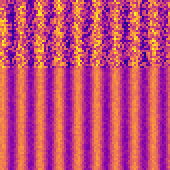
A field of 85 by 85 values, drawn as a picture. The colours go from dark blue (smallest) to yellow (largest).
Stripes: upright, repeating 9 times. Odd rows or columns: none. Average level on the scale: 50%. Seam: horizontal, 40% of the way down, the bottom part calmer.
